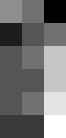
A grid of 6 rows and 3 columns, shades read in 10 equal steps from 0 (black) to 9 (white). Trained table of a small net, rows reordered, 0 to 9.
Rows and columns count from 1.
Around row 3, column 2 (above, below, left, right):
3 3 3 7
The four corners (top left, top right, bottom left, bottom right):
5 0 2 9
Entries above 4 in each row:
1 0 1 1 1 1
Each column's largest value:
5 4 9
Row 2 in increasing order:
1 3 4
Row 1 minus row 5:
2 0 -8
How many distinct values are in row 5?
3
